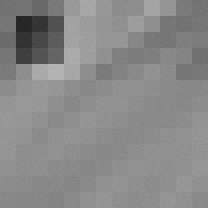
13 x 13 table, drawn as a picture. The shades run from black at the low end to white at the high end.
Histogram: skewed, a long tail of low values. Odd patch: lower, in the top left. Seam: horizontal, 40% of the way down, the bottom part calmer. Roughest part: top left. Ninth with the lowest average: top left.
